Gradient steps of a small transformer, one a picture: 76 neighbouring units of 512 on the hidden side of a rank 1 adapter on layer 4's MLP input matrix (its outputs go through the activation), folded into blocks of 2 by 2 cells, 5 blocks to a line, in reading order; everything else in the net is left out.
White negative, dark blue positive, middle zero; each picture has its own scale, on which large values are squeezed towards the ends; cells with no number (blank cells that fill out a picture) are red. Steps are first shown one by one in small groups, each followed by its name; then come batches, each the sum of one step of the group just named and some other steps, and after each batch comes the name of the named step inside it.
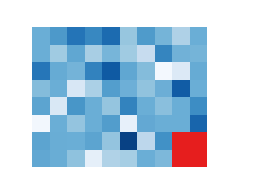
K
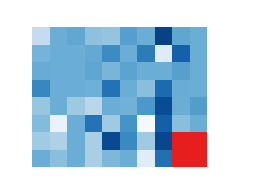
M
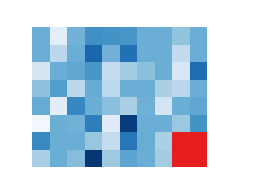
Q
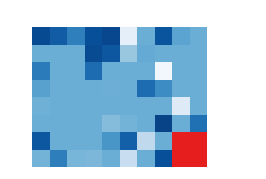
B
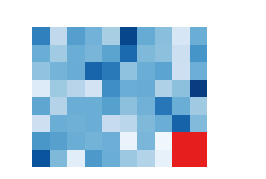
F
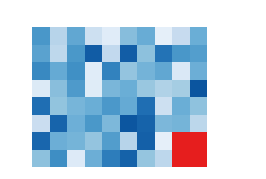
F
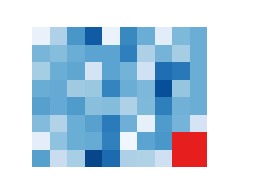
M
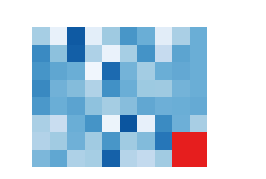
M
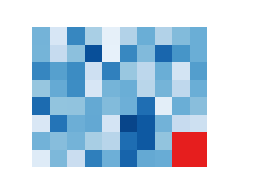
Q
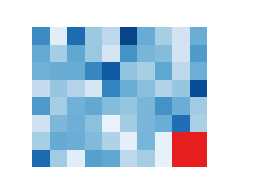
F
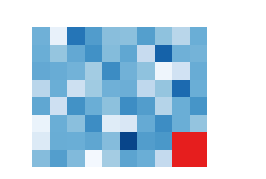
K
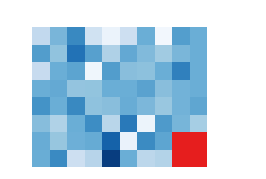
M
